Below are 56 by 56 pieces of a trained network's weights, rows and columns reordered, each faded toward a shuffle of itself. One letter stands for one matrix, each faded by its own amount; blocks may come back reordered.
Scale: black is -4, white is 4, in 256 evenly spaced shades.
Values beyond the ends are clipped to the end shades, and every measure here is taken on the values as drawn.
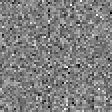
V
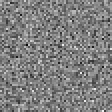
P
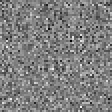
V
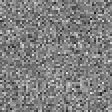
P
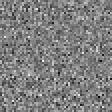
V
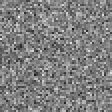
P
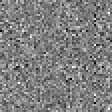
V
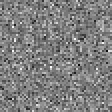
V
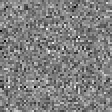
P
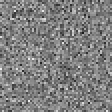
P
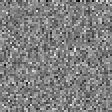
P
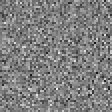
P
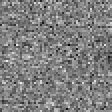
P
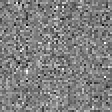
V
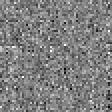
V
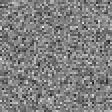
P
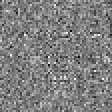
V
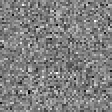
V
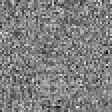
P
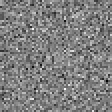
P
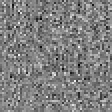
V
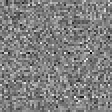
P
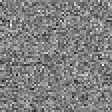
P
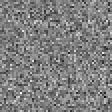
P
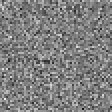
P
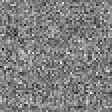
P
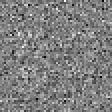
V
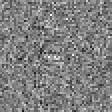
P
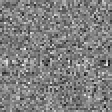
P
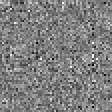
V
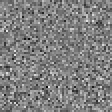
P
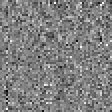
V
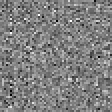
V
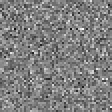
P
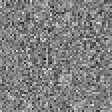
P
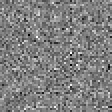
V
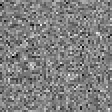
V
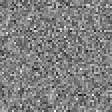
P
